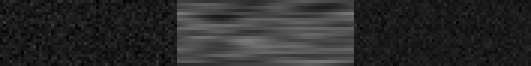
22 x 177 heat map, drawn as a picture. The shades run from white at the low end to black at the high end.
It is made of 1 by 3 panels. Panel 1,1: very high, fine-grained, faint in contrast. Panel 1,2: high, streaked across. Panel 1,3: very high, fine-grained, faint in contrast.
